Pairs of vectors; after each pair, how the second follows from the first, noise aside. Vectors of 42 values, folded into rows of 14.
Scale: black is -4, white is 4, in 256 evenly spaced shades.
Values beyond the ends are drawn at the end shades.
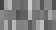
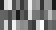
scaled up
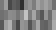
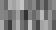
negated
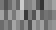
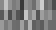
negated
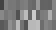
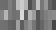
reversed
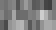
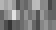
reversed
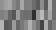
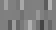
partly zeroed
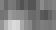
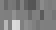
partly zeroed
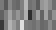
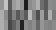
negated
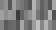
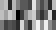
scaled up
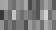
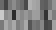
negated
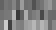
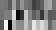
scaled up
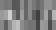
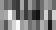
scaled up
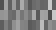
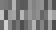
reversed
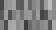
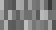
negated
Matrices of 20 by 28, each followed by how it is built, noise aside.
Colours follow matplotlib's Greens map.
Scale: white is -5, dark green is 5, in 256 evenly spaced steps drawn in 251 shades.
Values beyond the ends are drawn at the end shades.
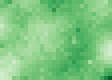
smooth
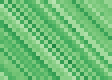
Toeplitz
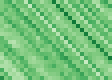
Toeplitz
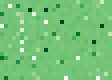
sparse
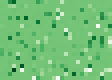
sparse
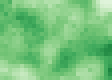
smooth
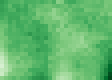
smooth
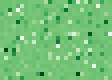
sparse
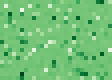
sparse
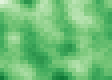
smooth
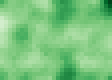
smooth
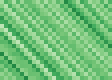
Toeplitz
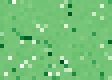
sparse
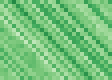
Toeplitz
